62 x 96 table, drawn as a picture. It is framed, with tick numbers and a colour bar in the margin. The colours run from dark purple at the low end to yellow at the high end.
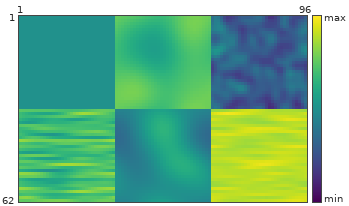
The table splits into 2 rows of 3 panels. Panel 1,1: middling, flat. Panel 1,2: high, smooth. Panel 1,3: low, blotchy. Panel 2,1: high, streaked across. Panel 2,2: middling, smooth. Panel 2,3: very high, streaked across, faint in contrast.
